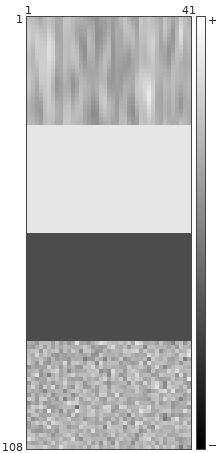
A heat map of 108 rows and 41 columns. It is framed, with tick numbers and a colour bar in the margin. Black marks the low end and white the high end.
It is made of 4 by 1 panels. Panel 1,1: high, streaked downward. Panel 2,1: very high, flat. Panel 3,1: low, flat. Panel 4,1: high, fine-grained.
